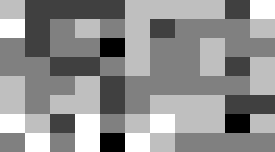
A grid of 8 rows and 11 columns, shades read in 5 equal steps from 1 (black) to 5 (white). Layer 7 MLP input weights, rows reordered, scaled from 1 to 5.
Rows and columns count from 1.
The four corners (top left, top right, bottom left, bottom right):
4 5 3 3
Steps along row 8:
up down up down up down down same same same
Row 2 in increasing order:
2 2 3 3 3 3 3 4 4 4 5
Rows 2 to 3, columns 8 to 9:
3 3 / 3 4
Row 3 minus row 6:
-1 -1 -1 -1 -1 1 -1 -1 0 1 1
